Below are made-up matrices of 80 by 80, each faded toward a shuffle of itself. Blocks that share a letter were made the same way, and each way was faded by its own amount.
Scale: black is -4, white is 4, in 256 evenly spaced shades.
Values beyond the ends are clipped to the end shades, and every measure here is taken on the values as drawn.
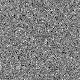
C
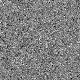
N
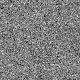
N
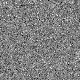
C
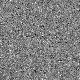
N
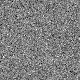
N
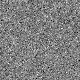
N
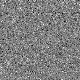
C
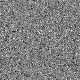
C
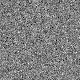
N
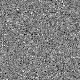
C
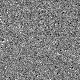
N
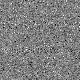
C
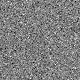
N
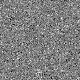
C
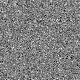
C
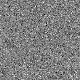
C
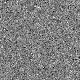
N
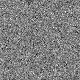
N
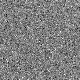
N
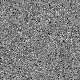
N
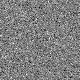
N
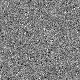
N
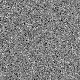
N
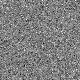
N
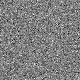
N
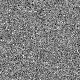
N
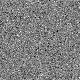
N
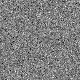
N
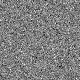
N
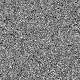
N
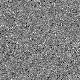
C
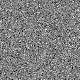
C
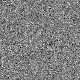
C
